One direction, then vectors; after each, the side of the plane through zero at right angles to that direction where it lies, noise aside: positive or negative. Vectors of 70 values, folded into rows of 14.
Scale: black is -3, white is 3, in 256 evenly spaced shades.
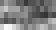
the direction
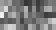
positive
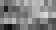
negative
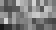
negative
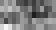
positive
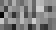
negative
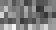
positive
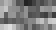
positive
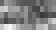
positive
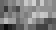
negative
